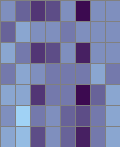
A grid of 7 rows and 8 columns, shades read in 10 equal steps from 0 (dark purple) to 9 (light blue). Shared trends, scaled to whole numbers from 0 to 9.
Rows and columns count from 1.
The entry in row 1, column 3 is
2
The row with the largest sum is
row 2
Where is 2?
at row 1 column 3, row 3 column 3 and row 5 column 3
